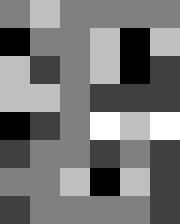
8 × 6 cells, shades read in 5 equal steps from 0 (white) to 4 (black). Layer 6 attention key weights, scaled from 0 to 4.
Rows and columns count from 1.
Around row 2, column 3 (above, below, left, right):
2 2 2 1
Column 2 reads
1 2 3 1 3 2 2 2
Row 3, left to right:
1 3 2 1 4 3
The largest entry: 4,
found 5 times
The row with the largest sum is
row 6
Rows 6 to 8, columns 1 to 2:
3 2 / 2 2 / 3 2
